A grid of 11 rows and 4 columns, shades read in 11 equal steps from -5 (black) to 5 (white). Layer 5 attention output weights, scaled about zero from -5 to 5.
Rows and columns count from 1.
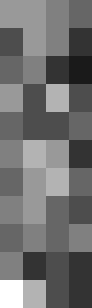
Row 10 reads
0 -3 -2 -3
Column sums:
1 1 -6 -23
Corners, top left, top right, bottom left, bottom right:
1 -1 5 -3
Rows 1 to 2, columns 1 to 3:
1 1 0 / -2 1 0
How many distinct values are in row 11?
4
